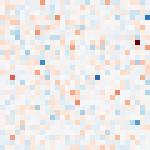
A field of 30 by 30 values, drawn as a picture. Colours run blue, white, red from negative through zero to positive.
Odd rows or columns: none. Average level on the scale: 50%. Histogram: heavy tails on both sides. Stripes: none. Grain: fine.
